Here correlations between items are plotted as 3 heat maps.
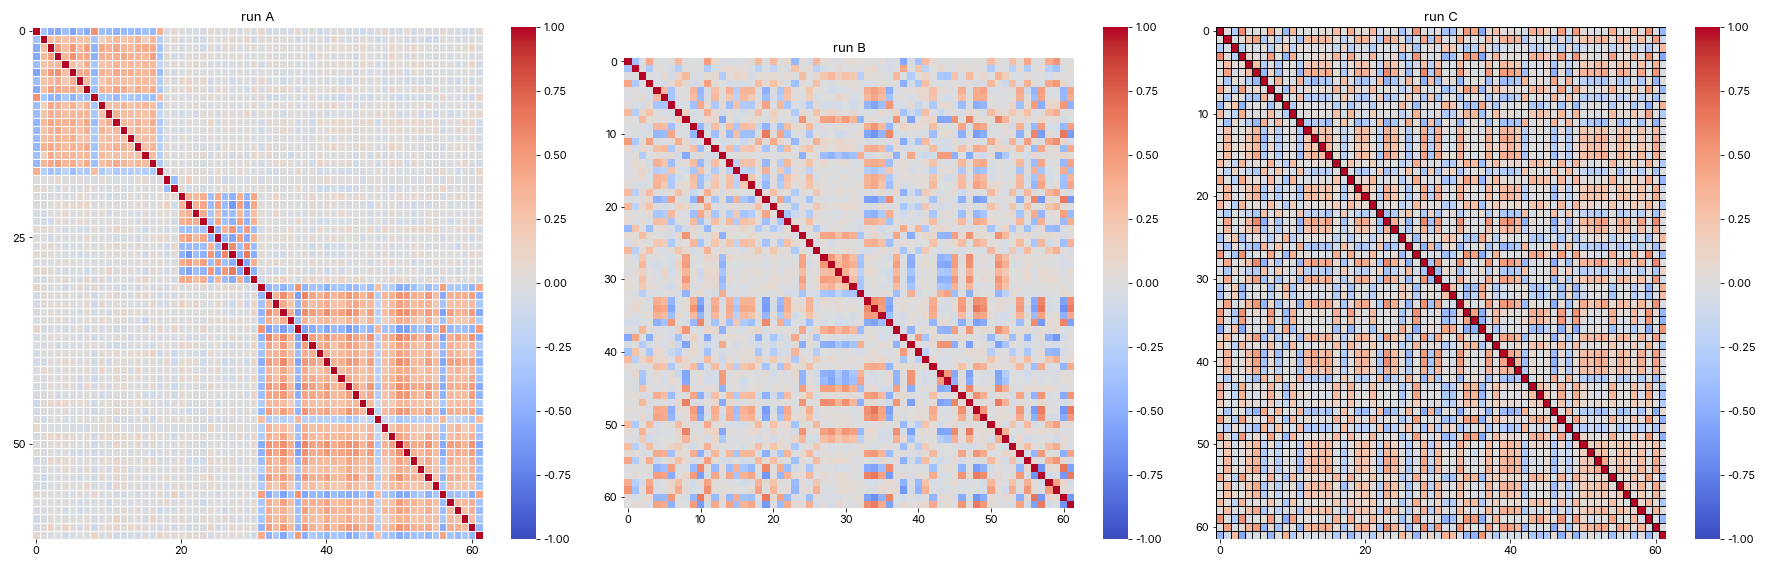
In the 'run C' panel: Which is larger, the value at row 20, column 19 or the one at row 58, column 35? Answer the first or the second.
the first
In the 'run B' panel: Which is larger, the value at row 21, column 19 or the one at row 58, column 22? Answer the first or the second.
the first
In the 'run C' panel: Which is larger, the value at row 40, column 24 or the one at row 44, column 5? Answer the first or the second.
the first
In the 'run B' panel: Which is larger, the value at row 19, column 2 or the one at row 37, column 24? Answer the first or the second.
the second
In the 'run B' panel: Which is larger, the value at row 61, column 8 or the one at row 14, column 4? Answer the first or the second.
the second
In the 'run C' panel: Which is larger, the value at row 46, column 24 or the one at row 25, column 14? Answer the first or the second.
the second
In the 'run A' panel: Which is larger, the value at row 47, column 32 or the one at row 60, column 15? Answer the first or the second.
the second
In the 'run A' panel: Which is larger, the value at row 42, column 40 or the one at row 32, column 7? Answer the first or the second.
the first
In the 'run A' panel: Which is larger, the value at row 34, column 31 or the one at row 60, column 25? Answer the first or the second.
the second
